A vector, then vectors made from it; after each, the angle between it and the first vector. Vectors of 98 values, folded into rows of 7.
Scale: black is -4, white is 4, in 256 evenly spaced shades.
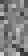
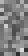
partly opposed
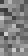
orthogonal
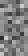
orthogonal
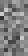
orthogonal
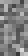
nearly opposite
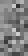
orthogonal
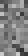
nearly parallel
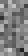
partly aligned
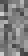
nearly parallel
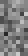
partly aligned
